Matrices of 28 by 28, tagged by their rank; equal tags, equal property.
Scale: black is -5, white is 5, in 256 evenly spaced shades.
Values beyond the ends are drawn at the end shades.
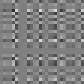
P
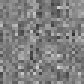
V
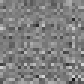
V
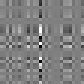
P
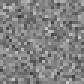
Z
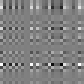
P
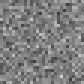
Z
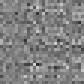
V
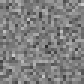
Z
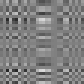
P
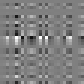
P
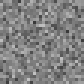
Z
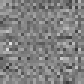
V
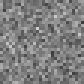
Z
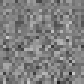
V
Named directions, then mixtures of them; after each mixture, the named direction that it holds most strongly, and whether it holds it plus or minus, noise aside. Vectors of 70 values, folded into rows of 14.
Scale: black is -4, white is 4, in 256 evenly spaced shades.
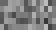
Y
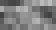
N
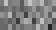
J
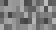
Y, plus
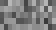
Y, plus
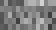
J, plus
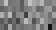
J, plus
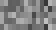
Y, minus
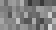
J, minus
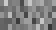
J, plus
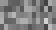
Y, minus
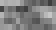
N, minus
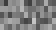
J, minus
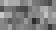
N, minus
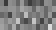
J, minus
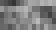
N, plus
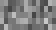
Y, minus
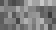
N, plus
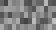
J, minus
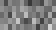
J, minus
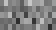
J, plus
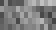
N, plus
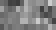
N, plus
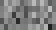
Y, plus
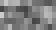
N, minus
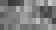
N, plus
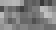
N, minus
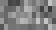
Y, minus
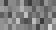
J, minus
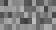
J, minus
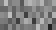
J, plus
